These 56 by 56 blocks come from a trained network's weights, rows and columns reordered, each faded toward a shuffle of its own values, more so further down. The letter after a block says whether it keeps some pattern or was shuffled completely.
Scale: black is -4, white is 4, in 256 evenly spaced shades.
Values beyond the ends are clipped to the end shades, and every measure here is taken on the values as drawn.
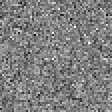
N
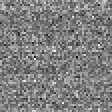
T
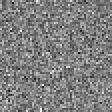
N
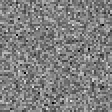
N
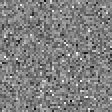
N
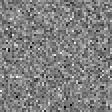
T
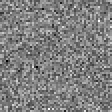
N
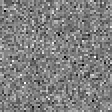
T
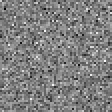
N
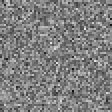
N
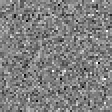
T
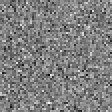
N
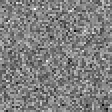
N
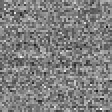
T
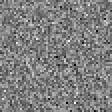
N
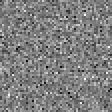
N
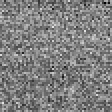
T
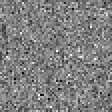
N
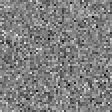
N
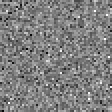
N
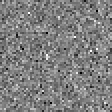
T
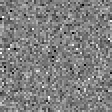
T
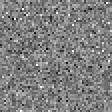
N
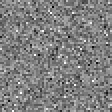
N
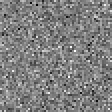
N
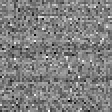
T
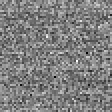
T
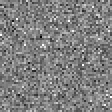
N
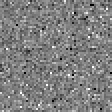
N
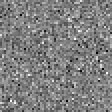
N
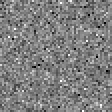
N
